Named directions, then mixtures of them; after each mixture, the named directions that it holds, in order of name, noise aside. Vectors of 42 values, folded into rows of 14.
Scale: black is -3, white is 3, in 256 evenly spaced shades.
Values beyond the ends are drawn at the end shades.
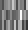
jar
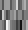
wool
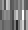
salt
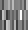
jar, wool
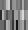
jar, salt, wool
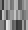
wool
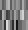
jar, salt, wool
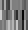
salt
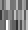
salt, wool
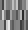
jar, salt, wool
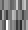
wool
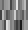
wool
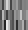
jar, salt, wool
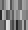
jar, salt, wool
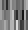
salt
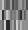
jar, wool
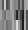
salt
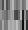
jar, salt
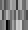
wool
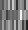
jar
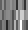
jar, salt, wool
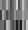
salt, wool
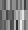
jar, salt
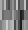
jar, salt, wool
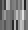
jar, salt
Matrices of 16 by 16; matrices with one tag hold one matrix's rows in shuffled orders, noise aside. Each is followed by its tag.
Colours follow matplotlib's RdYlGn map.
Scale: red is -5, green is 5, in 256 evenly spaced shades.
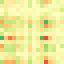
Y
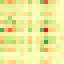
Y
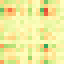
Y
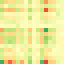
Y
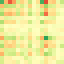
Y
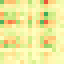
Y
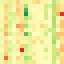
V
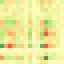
Y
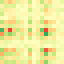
Y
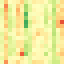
V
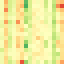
V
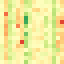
V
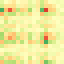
Y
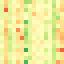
V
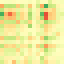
Y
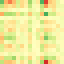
Y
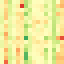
V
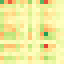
Y
